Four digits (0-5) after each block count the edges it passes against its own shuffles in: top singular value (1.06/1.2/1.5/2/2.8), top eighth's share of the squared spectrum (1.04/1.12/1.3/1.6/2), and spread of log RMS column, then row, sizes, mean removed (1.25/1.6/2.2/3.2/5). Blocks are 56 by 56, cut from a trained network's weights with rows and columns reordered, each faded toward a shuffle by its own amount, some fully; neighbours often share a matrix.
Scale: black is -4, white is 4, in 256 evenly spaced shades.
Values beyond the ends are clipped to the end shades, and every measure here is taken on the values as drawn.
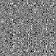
3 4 2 3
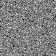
1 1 0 0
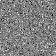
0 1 0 0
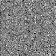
2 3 1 1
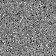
0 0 0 0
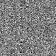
2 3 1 1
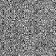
3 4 2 1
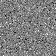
0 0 0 0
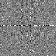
3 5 2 2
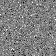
0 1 0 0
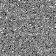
1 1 0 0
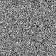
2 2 0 0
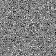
2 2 1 1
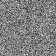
0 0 0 0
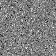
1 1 0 0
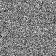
1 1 0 0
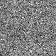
2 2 0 0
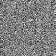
3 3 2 0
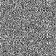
3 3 1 1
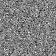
2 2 0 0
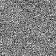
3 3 1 0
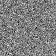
1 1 0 0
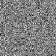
3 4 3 1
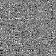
3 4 2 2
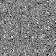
2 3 2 1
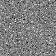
0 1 0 0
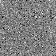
2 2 1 1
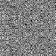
3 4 2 1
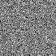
1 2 0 0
